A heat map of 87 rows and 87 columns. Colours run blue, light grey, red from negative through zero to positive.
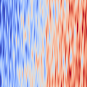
Average level on the scale: 50%. Slope: up to the right. Grain: streaks running down.
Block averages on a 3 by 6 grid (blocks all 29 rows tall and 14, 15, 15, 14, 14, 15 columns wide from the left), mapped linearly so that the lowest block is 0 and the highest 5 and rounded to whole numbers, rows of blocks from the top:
012345 / 012345 / 123445
